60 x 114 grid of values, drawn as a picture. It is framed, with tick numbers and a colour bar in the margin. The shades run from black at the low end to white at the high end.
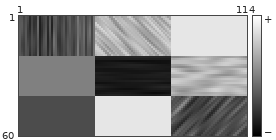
It is made of 3 by 3 panels. Panel 1,1: low, streaked downward. Panel 1,2: high, slanting down to the right. Panel 1,3: very high, flat. Panel 2,1: middling, flat. Panel 2,2: very low, streaked across, faint in contrast. Panel 2,3: high, streaked across. Panel 3,1: low, flat. Panel 3,2: very high, flat. Panel 3,3: low, slanting up to the right.
